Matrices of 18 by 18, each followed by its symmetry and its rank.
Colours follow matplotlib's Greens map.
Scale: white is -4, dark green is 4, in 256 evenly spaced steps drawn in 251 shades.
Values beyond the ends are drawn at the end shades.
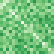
symmetric, full rank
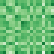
symmetric, rank two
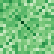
symmetric, full rank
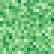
antisymmetric, full rank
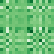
symmetric, rank two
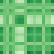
symmetric, rank one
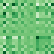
symmetric, rank two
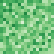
symmetric, full rank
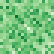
symmetric, full rank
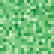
antisymmetric, full rank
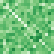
symmetric, full rank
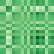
symmetric, rank one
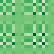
symmetric, rank one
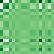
symmetric, rank one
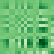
symmetric, rank two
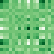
symmetric, rank two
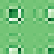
symmetric, rank one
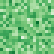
antisymmetric, full rank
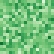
antisymmetric, full rank
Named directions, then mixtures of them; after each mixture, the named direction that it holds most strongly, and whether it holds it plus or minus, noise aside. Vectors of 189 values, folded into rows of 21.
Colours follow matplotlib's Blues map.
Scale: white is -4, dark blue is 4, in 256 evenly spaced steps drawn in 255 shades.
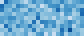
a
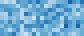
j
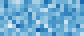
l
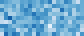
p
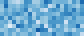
l, plus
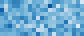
l, minus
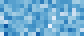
p, plus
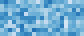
j, minus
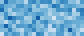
a, plus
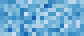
j, minus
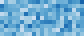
j, plus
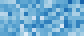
j, plus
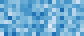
p, plus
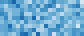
j, minus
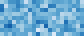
l, minus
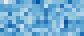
j, plus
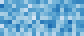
a, plus
